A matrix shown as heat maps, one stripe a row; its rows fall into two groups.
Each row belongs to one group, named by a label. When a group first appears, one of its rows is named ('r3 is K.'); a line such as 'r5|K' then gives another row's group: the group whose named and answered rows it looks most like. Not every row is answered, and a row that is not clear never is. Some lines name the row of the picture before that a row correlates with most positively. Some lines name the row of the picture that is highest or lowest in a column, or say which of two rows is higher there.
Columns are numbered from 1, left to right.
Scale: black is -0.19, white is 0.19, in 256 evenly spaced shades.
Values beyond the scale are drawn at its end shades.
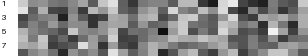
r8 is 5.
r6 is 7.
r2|7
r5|5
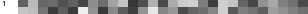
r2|7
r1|5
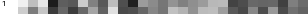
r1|7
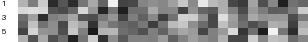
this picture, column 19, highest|1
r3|5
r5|5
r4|5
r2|7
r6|7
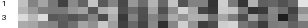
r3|7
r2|5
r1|7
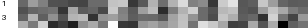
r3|5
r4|7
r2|5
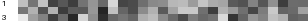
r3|7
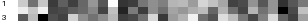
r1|7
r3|5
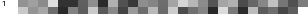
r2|7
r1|5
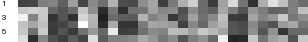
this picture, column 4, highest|1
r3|7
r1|5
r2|7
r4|7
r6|7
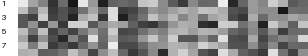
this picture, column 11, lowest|3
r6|7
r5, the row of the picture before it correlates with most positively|5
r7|7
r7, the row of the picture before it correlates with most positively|5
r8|5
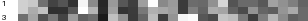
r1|7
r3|5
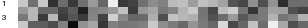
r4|7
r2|5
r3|5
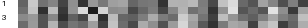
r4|5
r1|5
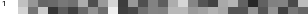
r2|7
